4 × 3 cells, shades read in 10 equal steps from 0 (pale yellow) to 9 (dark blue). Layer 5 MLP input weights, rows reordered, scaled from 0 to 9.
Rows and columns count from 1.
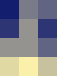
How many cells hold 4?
3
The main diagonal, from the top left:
9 4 6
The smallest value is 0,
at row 4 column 2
